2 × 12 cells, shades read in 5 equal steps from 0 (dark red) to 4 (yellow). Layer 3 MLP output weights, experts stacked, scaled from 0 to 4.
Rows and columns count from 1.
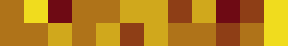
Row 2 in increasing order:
1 1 2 2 2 2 2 2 3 3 3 4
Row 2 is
2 2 3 2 3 1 3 2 2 1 2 4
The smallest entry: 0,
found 2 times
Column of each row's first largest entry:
2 12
